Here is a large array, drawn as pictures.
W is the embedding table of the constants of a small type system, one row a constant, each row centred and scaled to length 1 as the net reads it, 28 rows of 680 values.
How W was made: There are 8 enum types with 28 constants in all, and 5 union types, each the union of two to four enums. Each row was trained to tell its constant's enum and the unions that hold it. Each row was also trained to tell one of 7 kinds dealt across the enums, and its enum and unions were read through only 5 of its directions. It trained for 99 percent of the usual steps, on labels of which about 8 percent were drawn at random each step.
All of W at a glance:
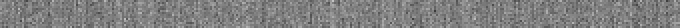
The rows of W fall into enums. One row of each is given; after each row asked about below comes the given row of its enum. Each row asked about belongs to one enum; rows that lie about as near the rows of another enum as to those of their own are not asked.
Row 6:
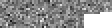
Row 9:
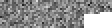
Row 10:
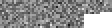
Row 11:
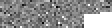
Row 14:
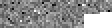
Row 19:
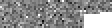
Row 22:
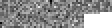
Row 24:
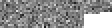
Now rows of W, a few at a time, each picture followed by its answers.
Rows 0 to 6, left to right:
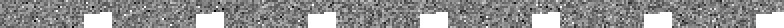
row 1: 22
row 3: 9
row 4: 9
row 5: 24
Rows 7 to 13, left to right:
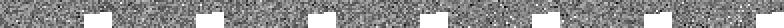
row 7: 24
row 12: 10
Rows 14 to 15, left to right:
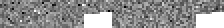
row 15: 24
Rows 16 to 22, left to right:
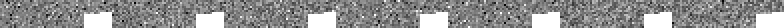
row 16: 19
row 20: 19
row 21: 9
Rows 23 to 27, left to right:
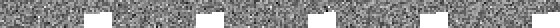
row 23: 22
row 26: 24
